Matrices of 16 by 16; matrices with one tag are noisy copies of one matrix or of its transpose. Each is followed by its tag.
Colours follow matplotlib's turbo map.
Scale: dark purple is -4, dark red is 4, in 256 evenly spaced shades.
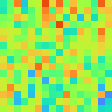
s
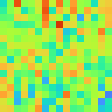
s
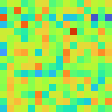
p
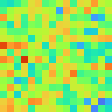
s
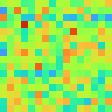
p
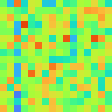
p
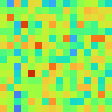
p
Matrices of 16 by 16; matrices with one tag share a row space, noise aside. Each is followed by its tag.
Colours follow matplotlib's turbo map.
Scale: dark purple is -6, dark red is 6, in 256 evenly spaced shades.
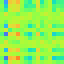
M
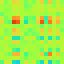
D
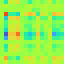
M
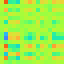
M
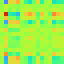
M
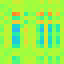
D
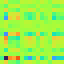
M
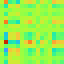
M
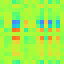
D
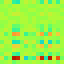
D
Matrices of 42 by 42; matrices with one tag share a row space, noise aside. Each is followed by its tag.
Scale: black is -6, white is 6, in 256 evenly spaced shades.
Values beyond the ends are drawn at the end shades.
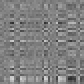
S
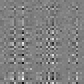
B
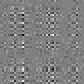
B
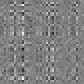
B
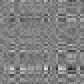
S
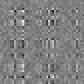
B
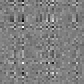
B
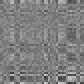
S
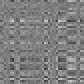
S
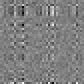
B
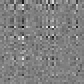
B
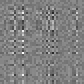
B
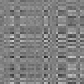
S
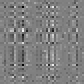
B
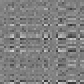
S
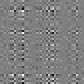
B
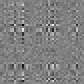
B
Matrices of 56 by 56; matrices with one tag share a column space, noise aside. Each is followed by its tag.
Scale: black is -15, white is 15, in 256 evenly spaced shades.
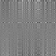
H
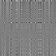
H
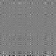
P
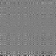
P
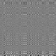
P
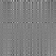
H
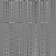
H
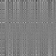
H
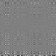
P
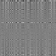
H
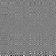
P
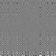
P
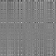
H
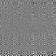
P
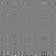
P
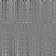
H
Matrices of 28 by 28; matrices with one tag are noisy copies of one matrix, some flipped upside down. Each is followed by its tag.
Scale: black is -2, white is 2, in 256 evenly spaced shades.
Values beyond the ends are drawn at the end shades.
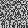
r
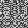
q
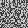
r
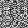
q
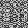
q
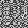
q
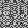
q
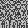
r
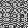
q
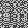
q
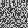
r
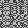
q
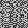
q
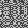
q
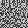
r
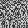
r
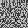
r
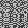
q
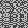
q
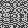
q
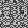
q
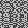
q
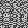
q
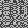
q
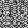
q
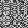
q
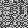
q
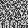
r
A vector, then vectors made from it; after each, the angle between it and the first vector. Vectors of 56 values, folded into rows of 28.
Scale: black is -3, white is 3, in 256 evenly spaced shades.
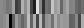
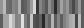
partly opposed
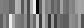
nearly opposite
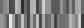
nearly opposite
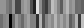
nearly parallel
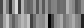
orthogonal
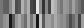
nearly parallel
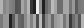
nearly parallel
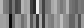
nearly parallel
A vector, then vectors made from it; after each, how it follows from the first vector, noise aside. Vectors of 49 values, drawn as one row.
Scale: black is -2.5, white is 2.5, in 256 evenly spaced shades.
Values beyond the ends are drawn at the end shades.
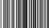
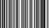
wrapped around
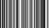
wrapped around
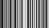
negated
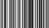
wrapped around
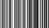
wrapped around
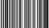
wrapped around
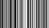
negated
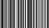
sign-scrambled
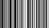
negated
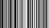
negated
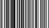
wrapped around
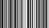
negated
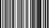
wrapped around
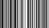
negated
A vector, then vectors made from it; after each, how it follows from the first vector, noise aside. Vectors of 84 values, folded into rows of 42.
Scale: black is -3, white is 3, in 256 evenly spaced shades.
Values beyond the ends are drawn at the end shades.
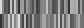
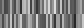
wrapped around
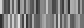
copied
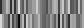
negated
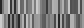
negated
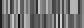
sign-scrambled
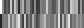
copied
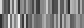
copied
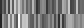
sign-scrambled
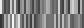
copied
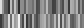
copied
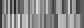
sign-scrambled
